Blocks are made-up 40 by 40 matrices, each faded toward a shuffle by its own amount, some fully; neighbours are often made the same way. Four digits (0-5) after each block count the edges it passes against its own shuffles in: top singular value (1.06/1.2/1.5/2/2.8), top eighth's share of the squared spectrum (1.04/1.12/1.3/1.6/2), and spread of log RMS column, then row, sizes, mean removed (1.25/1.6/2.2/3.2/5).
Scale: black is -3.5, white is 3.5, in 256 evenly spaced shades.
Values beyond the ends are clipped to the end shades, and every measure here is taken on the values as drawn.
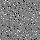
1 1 0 0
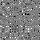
3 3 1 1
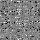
3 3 1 2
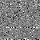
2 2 0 2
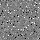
0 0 0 0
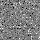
0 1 0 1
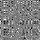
4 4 2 2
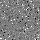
0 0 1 0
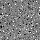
1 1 0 0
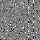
3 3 1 0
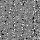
1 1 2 0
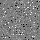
0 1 0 0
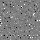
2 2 0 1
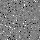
0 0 1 0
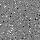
0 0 0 0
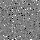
2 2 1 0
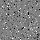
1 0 0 0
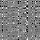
4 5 3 2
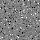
1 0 0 0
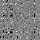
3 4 2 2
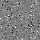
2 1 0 0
